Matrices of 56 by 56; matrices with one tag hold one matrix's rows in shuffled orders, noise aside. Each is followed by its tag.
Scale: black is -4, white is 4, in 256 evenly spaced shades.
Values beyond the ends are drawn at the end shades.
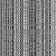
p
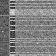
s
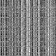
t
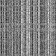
t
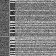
s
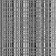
p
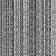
p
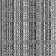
p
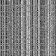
t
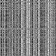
t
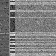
s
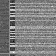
s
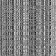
p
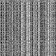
t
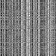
t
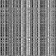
t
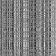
p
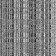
p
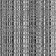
p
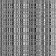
p
